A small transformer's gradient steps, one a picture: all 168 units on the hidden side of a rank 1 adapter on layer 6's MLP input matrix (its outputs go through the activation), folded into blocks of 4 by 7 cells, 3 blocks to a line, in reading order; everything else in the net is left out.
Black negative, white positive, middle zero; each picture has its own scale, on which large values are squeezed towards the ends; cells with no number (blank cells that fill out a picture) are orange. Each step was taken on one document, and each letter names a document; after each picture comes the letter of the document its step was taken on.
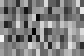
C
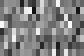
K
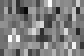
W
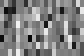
C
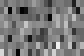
W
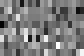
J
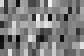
W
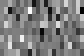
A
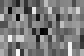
C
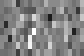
C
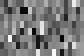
W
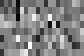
A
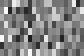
W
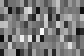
A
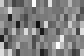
J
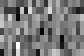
A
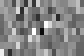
C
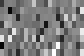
J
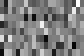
W
